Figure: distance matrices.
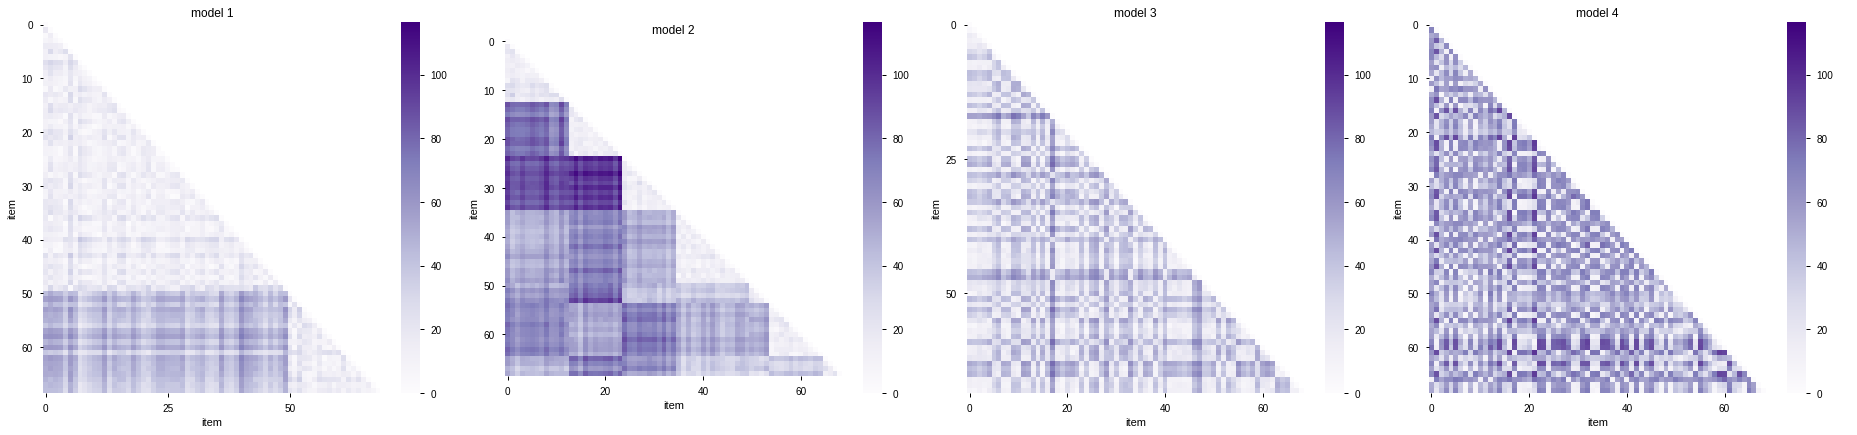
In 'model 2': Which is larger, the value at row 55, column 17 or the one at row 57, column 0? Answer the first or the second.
the second
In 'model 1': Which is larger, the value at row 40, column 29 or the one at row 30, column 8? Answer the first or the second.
the first
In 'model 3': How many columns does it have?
69
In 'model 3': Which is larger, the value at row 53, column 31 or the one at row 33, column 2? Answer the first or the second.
the second
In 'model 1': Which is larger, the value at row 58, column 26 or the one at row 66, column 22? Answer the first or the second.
the first
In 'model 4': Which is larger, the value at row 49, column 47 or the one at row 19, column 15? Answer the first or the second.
the second
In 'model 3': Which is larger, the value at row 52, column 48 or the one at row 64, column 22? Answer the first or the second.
the second
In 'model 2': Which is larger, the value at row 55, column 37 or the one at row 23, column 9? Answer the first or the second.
the second
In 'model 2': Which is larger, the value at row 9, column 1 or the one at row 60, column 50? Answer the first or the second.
the second
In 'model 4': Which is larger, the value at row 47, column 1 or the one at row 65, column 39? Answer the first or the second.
the second
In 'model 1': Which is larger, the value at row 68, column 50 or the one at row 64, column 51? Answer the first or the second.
the first
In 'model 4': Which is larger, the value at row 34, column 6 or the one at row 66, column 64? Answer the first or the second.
the second
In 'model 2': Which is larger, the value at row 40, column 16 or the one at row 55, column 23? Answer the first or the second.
the first
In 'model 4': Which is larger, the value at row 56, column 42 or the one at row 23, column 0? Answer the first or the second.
the second
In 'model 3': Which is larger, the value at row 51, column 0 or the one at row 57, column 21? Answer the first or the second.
the first
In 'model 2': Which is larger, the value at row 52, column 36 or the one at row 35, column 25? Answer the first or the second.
the second
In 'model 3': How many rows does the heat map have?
69
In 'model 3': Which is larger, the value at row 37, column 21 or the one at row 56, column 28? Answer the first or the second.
the second
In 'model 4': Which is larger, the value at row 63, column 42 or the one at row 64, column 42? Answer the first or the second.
the first
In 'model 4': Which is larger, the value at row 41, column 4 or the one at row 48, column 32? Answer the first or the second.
the first
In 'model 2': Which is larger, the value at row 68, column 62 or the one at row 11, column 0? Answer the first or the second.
the first
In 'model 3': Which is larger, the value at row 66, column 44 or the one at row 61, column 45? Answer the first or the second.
the second
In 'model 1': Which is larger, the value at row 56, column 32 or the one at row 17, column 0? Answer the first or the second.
the first
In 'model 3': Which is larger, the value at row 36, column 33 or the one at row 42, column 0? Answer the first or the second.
the first
